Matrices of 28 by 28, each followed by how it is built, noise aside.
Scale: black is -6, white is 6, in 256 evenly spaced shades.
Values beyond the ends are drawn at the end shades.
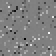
sparse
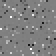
sparse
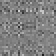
low rank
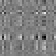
low rank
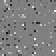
sparse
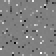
sparse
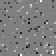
sparse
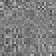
low rank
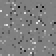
sparse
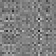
low rank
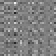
low rank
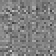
low rank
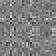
low rank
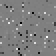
sparse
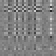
low rank
